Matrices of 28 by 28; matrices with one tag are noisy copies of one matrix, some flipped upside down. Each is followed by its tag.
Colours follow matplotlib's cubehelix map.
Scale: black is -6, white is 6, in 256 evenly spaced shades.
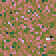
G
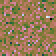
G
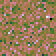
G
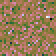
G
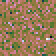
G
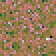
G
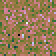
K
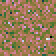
G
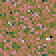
G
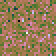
K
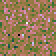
K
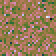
G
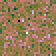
K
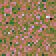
G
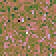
K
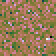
G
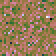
G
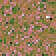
G
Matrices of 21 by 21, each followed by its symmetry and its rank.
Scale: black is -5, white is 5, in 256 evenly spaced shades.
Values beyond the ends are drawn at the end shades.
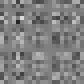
antisymmetric, rank two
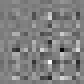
antisymmetric, rank two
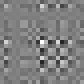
symmetric, rank two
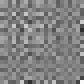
symmetric, rank two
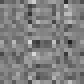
neither, rank three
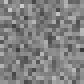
neither, full rank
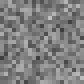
neither, full rank
